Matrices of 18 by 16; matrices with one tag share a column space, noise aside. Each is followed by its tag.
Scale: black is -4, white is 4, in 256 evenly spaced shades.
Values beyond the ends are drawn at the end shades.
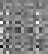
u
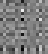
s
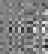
u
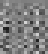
u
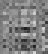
u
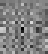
u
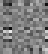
s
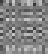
s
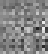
u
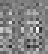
u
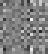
s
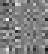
s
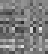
u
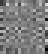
s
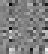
s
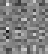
s
